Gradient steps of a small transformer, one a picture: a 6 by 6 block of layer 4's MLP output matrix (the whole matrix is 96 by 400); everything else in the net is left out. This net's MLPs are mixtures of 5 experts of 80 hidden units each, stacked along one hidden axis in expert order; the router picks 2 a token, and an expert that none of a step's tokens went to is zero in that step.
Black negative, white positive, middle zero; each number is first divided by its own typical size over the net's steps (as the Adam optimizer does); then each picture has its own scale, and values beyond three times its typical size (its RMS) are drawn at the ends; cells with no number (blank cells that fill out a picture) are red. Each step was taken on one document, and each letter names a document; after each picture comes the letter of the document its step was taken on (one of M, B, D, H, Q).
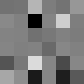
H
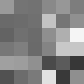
H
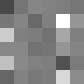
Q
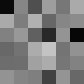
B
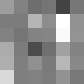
Q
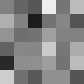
B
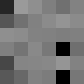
Q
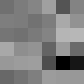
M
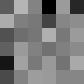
B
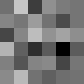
Q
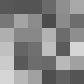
M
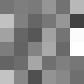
H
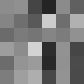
B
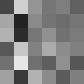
M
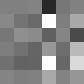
B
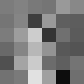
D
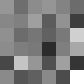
H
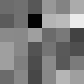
D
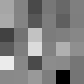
Q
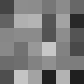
D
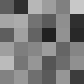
B
